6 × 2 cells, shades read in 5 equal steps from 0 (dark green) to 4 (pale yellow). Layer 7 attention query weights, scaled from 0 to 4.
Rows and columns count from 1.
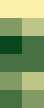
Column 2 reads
4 3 1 1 3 2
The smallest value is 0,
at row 3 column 1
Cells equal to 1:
4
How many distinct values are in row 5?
2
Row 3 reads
0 1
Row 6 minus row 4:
0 1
